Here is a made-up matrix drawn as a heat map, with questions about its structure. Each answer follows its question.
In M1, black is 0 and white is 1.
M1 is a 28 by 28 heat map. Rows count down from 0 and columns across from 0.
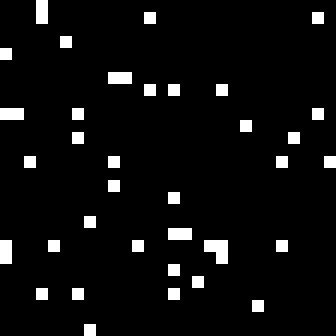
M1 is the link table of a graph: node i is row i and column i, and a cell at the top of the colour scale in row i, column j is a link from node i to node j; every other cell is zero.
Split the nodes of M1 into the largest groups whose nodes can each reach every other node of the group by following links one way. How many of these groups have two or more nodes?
2
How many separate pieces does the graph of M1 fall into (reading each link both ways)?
2
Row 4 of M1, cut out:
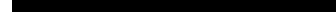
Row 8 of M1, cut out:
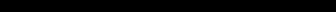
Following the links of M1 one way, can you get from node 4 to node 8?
no
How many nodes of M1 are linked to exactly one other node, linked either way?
5
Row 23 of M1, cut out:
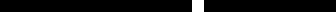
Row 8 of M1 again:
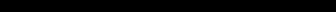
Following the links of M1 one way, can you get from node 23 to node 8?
no
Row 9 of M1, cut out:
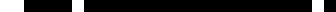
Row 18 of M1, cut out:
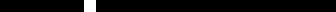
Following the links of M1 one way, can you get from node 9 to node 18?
yes
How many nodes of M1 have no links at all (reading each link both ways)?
1
